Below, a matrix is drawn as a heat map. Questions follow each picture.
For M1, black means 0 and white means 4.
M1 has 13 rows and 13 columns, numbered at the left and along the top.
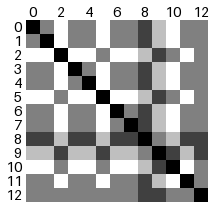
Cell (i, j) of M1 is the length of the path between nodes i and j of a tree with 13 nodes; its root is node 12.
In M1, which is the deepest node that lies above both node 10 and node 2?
9
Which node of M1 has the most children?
8
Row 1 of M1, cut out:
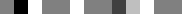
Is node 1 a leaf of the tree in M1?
yes
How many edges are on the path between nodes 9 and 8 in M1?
2
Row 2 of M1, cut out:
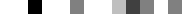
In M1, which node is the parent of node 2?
9
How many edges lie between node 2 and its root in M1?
2
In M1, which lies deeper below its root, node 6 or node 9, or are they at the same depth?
node 6
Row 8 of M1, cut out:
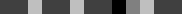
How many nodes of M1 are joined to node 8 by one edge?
8
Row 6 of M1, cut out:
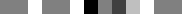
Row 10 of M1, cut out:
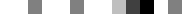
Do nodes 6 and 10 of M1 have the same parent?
no
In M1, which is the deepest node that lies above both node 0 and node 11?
8
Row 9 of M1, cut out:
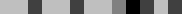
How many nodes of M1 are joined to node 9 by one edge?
4
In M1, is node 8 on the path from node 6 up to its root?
yes
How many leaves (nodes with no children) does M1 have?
10
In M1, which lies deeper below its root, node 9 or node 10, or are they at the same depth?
node 10
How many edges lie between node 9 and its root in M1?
1
